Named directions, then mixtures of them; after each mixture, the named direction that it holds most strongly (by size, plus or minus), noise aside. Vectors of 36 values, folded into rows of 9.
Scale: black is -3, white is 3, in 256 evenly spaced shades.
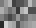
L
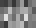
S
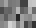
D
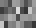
L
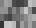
L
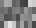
D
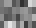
D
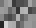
L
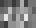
S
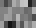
D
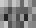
S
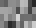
D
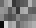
L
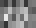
S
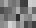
D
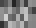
S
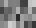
D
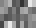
L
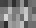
S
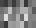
S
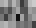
D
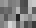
D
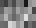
S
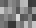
D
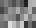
D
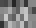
S
